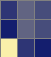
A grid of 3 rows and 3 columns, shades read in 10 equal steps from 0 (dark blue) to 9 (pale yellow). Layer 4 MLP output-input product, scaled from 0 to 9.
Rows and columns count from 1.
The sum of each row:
6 5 10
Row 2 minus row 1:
-1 0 0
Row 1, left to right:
1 3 2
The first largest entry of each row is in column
2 2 1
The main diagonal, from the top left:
1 3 0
